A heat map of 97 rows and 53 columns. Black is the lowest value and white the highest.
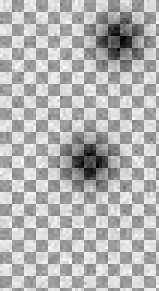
Average level on the scale: 70%. Dips: two. Odd rows or columns: none. Lone odd cells: none.
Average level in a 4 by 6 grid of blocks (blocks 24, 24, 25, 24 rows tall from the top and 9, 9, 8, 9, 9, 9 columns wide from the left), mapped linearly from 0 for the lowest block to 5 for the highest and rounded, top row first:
5 5 5 3 0 3
5 5 5 4 5 5
5 5 3 1 4 5
5 5 5 5 5 5
